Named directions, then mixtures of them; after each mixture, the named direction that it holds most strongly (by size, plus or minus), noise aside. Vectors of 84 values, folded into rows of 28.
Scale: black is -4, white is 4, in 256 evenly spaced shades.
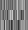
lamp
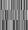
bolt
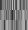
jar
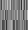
bolt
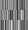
lamp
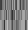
jar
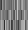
lamp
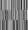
bolt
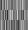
lamp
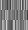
bolt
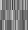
jar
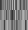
jar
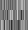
lamp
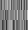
bolt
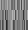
bolt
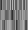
jar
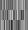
lamp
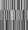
jar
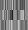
lamp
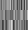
bolt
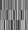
lamp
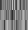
jar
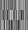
lamp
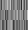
bolt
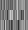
lamp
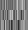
lamp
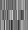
lamp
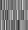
lamp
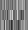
lamp
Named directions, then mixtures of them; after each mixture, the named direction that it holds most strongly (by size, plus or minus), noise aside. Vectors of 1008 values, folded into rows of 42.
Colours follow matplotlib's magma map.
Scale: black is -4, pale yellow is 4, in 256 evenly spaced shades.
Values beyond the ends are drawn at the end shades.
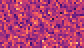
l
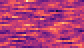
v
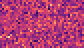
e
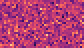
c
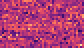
e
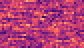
v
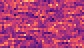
v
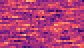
v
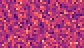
l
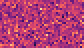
c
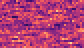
v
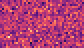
e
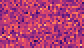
e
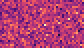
c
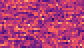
v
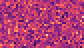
c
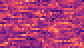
v
